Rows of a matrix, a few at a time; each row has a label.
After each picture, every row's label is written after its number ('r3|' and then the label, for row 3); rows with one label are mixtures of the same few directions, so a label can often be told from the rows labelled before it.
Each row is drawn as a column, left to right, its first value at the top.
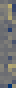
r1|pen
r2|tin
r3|pen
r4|tin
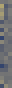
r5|tin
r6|pen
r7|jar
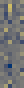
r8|jar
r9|pen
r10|tin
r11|tin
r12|pen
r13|jar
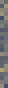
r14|jar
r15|pen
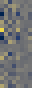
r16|pen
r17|jar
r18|jar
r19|tin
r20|pen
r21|jar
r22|pen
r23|tin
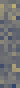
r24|tin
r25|tin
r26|tin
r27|pen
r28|jar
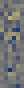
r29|pen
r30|pen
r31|jar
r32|tin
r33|pen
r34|pen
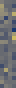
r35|tin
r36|jar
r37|tin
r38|pen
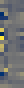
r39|tin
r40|jar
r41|tin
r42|tin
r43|tin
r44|tin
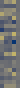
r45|pen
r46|jar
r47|jar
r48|jar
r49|tin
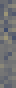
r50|tin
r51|pen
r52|jar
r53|pen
